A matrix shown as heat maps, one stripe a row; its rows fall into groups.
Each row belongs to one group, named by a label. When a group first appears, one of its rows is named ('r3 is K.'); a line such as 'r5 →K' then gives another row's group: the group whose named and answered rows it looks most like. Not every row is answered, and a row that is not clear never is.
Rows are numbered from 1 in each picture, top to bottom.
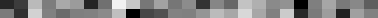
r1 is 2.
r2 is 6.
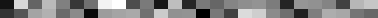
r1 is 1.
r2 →2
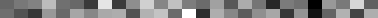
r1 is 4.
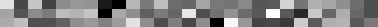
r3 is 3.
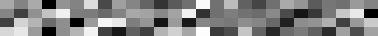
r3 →1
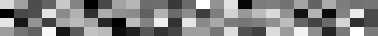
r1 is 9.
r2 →2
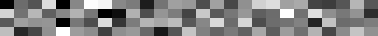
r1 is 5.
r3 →4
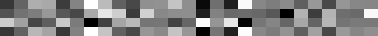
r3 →9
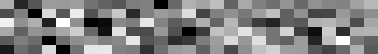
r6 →5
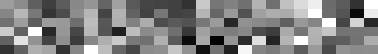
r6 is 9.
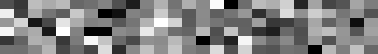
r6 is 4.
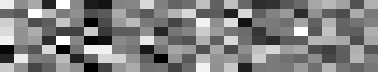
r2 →2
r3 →9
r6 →5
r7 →1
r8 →9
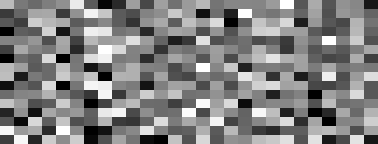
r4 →5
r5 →3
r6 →1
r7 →5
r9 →6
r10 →5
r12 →9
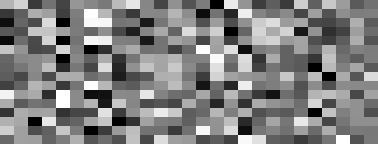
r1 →3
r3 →5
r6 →9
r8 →4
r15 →9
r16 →2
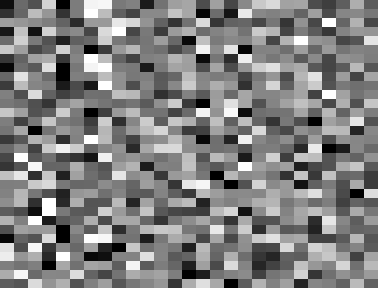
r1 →5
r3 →3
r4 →1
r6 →9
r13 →9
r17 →2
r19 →2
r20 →3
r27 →5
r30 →3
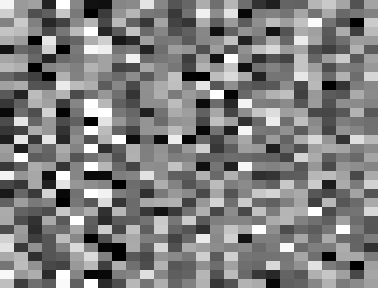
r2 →9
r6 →5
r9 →3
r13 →5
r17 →6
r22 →5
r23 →4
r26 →2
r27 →9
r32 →6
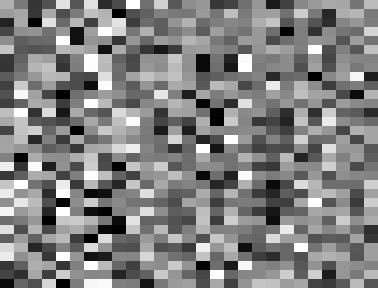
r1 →6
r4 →1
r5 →6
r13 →3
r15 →1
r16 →3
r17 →3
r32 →5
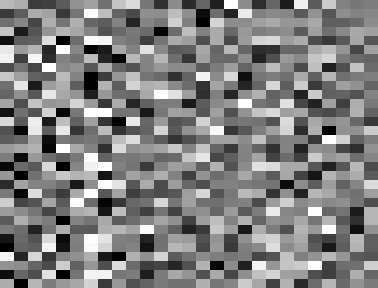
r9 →9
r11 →2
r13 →5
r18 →6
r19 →5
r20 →6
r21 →1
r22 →6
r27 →5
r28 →5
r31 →5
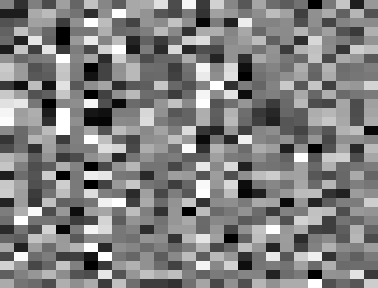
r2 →2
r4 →4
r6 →1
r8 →9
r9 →9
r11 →9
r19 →9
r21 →9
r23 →1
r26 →5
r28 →6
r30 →9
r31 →4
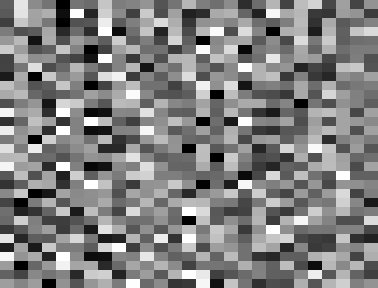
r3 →4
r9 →1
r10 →9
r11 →3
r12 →2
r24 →6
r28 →1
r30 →6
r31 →6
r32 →3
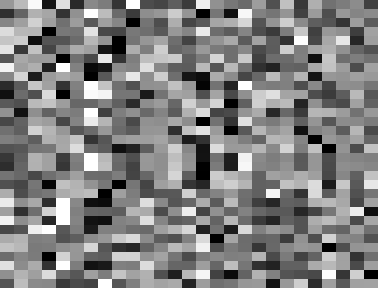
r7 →4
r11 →5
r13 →6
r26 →2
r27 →3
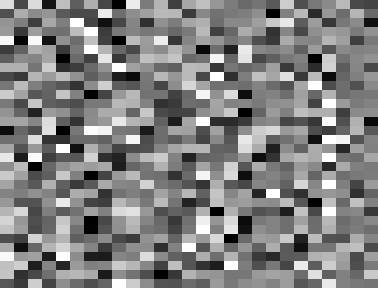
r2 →4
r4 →6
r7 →4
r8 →3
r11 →9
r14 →3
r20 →9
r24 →3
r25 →9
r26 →9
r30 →3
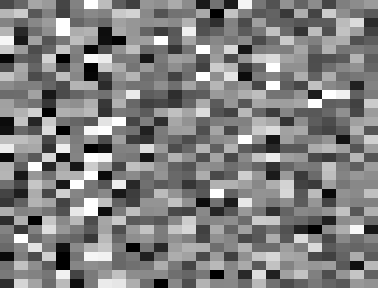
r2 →3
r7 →5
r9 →9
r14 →1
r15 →5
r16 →6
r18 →5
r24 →6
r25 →1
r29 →5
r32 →1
